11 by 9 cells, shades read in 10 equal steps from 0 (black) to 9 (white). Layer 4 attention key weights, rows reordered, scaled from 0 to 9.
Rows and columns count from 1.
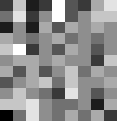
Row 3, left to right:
1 5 1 6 3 6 5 6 5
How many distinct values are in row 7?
5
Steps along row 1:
up down up up down down up up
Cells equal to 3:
9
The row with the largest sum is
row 2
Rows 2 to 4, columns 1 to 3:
4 8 2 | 1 5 1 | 6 5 4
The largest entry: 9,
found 3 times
